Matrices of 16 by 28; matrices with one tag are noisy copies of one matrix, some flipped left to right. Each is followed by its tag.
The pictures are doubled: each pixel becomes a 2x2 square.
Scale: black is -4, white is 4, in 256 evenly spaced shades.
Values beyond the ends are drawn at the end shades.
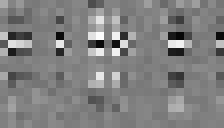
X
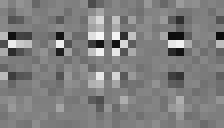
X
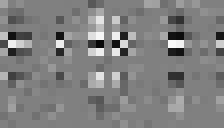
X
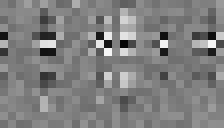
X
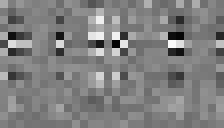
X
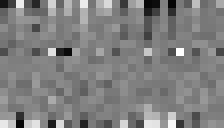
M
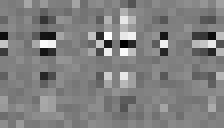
X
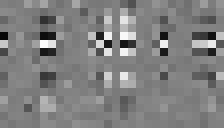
X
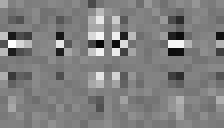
X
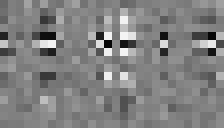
X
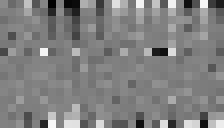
M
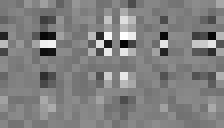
X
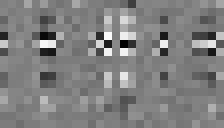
X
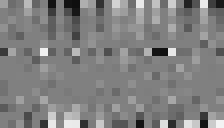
M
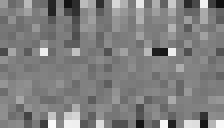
M
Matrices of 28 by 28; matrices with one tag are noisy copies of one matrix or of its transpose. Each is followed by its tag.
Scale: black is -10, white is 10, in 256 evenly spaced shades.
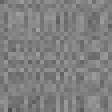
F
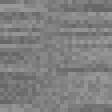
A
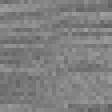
A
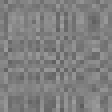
F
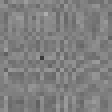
F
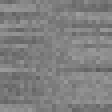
A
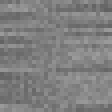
A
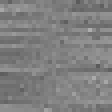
A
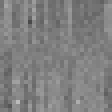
A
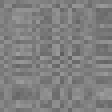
F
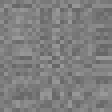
F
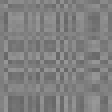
F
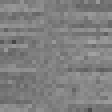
A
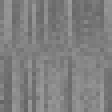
A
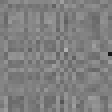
F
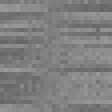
A
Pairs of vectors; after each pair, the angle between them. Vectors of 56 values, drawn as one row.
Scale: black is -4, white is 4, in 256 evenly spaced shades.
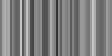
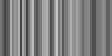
nearly opposite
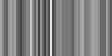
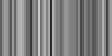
nearly opposite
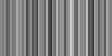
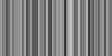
nearly parallel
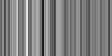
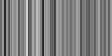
nearly parallel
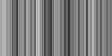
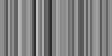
partly aligned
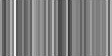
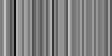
nearly opposite
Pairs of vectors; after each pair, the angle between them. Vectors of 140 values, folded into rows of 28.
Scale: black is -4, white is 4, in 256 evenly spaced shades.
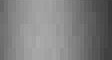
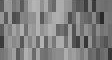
partly aligned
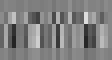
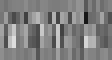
nearly opposite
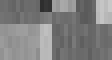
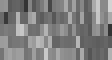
partly aligned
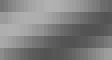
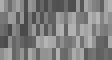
partly opposed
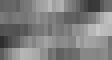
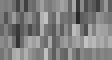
partly aligned
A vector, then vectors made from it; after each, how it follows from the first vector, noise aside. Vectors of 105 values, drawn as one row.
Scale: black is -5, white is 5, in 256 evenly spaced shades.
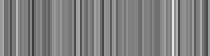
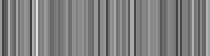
reversed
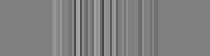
partly zeroed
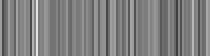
reversed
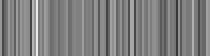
reversed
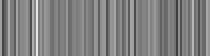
reversed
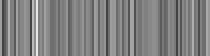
reversed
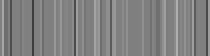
partly zeroed
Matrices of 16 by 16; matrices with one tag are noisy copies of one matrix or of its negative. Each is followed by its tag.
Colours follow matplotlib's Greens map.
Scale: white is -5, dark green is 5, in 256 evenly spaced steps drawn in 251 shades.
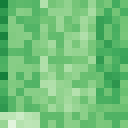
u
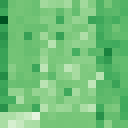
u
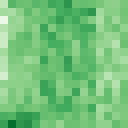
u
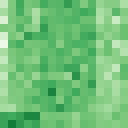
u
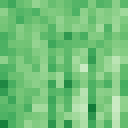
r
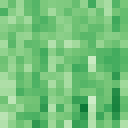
r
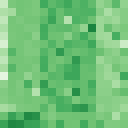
u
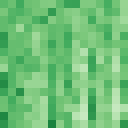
r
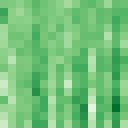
r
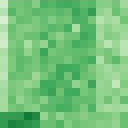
u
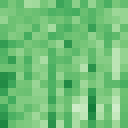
r
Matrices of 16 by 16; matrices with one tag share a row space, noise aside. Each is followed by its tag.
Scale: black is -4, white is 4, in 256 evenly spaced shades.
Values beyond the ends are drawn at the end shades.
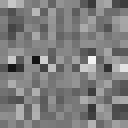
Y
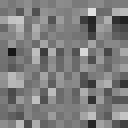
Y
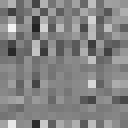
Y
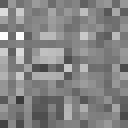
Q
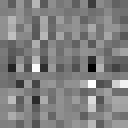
Y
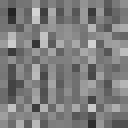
Y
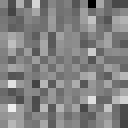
Y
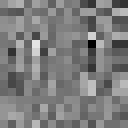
Y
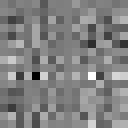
Y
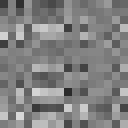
Q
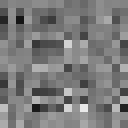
Q
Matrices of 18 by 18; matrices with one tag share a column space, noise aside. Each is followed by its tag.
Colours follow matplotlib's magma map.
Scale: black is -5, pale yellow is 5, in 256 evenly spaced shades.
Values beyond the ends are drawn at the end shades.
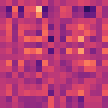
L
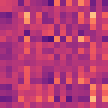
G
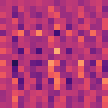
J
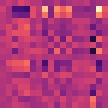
L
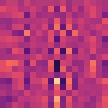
J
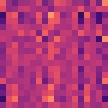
G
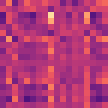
G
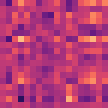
G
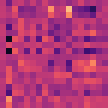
L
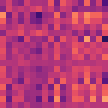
G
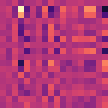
L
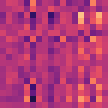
G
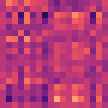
G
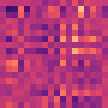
L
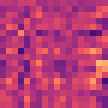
J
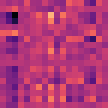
G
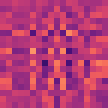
J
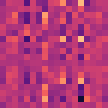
G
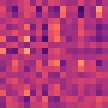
L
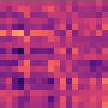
J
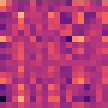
G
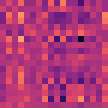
G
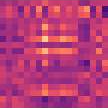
L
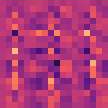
J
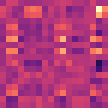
L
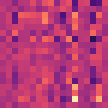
G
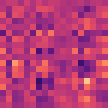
J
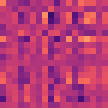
G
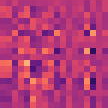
J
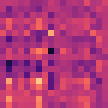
J
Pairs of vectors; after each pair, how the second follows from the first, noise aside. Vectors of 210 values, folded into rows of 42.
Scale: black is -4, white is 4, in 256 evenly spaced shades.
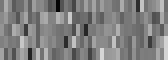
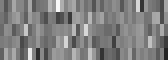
negated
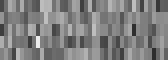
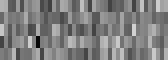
negated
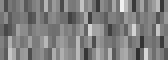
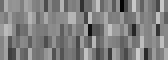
negated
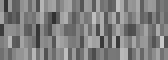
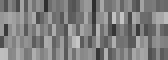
shuffled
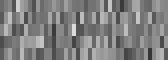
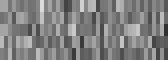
shuffled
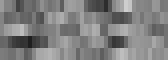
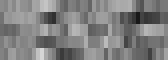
reversed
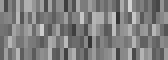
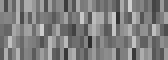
copied
